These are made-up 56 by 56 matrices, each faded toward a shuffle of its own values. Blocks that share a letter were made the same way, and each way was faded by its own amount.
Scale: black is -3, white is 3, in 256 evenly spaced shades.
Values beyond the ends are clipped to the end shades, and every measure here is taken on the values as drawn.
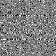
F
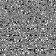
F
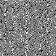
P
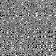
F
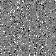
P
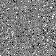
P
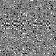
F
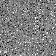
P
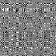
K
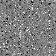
P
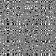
K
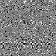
F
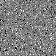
P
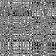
K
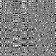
K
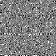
F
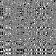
K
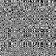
K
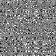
F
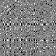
K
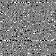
F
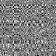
K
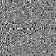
F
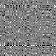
K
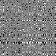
K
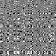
K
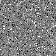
P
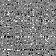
F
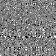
F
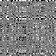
K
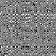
K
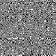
F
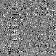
F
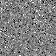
P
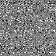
F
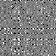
K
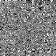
F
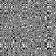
K
